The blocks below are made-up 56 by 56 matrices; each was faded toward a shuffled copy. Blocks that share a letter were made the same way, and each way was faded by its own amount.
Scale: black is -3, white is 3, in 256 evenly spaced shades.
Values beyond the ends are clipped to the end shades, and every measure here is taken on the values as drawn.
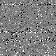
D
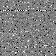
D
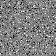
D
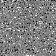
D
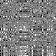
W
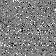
D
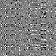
W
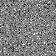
D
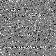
D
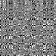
W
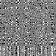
W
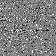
D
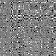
W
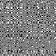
W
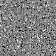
D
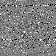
D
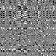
W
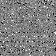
D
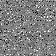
D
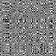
W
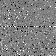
D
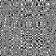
W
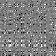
W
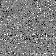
D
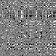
W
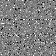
D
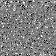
D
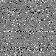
D
